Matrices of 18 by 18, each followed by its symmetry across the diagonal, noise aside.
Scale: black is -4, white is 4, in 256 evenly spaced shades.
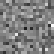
neither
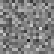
antisymmetric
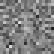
neither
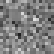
antisymmetric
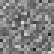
symmetric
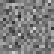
neither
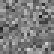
neither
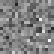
neither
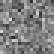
antisymmetric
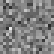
neither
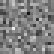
antisymmetric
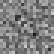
symmetric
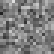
antisymmetric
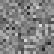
symmetric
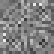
symmetric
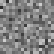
symmetric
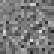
symmetric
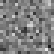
antisymmetric
